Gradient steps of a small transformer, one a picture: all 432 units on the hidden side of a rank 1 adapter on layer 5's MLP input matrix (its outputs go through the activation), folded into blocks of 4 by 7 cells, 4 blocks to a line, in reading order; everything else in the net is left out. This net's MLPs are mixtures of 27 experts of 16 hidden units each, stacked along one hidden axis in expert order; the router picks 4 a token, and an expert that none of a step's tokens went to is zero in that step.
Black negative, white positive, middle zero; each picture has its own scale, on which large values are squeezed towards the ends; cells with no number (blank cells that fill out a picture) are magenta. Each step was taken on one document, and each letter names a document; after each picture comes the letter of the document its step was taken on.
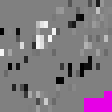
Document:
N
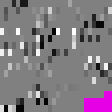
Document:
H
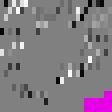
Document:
N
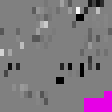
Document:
N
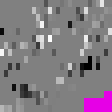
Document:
N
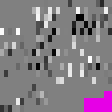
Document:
H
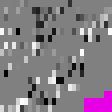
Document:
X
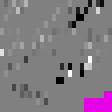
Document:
N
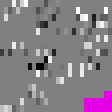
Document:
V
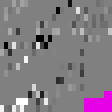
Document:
X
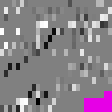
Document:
X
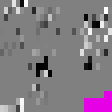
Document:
V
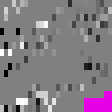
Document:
X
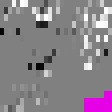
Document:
V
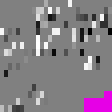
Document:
H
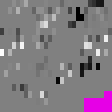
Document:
N
